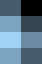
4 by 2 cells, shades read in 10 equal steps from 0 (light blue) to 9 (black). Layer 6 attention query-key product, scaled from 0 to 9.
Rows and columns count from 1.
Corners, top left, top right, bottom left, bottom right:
5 9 2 5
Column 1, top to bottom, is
5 2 0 2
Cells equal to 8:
0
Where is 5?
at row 1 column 1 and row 4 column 2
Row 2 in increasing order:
2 6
